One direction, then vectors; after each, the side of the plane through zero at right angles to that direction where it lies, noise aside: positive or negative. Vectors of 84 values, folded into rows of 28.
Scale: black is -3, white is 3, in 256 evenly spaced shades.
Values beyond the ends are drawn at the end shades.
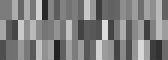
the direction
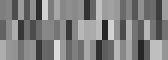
negative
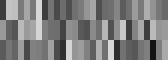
positive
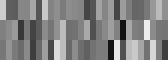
negative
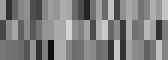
negative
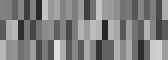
negative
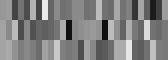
negative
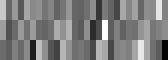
positive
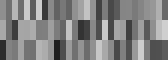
positive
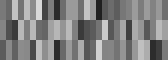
positive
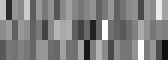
positive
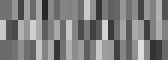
positive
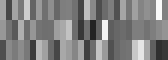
positive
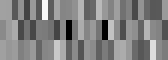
negative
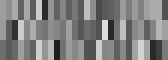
positive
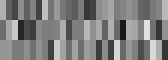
negative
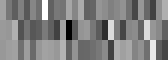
negative
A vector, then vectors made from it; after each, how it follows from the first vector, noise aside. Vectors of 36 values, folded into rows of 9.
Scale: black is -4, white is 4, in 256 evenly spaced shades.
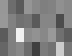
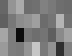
negated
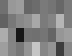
negated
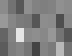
copied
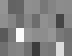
copied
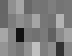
negated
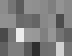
copied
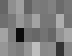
negated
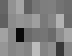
negated
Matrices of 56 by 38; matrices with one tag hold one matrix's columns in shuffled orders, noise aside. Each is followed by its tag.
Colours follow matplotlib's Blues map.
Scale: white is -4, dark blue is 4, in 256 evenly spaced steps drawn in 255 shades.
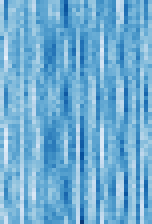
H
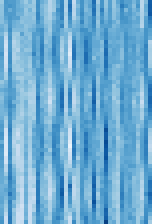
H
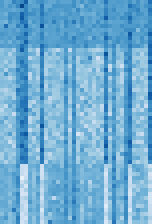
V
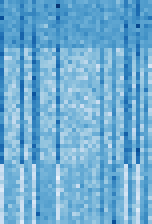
V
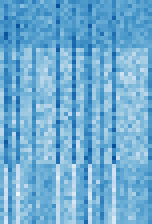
V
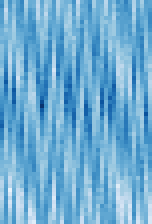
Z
